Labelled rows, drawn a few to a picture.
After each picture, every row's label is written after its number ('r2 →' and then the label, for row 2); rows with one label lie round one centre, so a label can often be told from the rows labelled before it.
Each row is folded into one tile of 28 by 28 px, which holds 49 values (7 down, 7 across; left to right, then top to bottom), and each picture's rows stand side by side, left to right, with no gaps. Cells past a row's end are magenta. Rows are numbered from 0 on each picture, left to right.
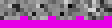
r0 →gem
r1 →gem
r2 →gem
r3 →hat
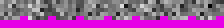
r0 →gem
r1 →hat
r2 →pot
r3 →gem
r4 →gem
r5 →hat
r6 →gem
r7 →gem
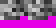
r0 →hat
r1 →hat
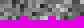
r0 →pot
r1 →gem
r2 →hat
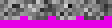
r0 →gem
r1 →hat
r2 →gem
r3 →pot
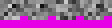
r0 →gem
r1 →gem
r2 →hat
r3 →gem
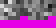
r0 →hat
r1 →pot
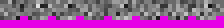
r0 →pot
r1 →gem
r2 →gem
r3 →pot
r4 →gem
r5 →pot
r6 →pot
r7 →gem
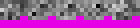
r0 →pot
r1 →gem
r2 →gem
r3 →gem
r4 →hat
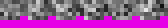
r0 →pot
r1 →hat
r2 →hat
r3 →hat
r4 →gem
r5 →hat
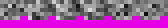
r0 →gem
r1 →hat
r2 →hat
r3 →hat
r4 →gem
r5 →gem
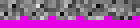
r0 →gem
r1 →gem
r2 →gem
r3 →gem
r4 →pot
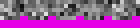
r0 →hat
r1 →pot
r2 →gem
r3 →pot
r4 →hat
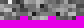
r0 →hat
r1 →gem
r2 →pot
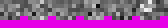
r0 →pot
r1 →gem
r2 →pot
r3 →gem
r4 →pot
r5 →hat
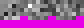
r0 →gem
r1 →hat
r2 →pot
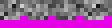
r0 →gem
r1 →pot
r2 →pot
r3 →gem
